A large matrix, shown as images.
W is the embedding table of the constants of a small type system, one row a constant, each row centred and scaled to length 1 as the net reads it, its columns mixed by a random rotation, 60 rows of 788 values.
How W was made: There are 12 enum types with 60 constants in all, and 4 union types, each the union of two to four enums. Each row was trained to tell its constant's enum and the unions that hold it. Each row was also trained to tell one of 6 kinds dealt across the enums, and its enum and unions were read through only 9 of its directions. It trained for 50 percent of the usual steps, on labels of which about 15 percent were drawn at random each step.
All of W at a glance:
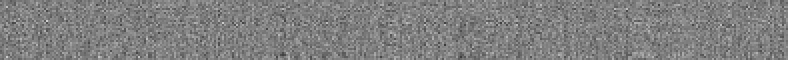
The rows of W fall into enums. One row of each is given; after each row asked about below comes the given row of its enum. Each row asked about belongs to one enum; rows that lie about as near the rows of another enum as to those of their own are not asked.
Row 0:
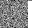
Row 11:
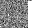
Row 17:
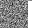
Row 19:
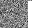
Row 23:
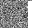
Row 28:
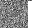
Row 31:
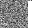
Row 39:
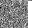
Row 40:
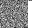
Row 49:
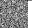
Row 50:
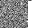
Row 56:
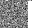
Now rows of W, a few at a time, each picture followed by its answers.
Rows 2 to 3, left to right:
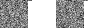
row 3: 0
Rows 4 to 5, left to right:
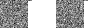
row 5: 11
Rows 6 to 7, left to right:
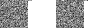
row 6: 49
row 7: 56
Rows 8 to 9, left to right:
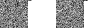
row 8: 50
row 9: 50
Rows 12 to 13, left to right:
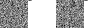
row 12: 40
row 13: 50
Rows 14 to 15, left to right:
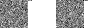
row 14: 39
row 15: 11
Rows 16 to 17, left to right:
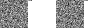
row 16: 23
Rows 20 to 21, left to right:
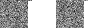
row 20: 17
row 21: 17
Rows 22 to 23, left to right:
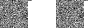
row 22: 0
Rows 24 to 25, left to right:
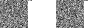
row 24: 56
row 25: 56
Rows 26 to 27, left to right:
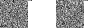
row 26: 19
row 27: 39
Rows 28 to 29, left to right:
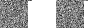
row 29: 0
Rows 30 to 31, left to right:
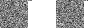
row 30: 56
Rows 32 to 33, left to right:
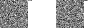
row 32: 19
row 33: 50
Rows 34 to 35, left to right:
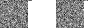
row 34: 28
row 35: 19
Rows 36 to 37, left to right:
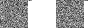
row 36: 40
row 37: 23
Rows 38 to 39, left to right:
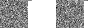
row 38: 0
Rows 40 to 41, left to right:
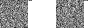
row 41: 39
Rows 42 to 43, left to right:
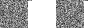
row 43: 39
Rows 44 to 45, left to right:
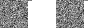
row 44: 0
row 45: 11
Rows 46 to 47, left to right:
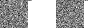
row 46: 50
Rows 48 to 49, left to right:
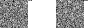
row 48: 19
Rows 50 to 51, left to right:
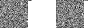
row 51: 11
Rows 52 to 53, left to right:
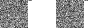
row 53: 23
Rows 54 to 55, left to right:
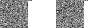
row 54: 31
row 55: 31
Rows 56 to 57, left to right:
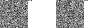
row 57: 56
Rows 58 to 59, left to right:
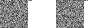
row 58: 28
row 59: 17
